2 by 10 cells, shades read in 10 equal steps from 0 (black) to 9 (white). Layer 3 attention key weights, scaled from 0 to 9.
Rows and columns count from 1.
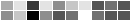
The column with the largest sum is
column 7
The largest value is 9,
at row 2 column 7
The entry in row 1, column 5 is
5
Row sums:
54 43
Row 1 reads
6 8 2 8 5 7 8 3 4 3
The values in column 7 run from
8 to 9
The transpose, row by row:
6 5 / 8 7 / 2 0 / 8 5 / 5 3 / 7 4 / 8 9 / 3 4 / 4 3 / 3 3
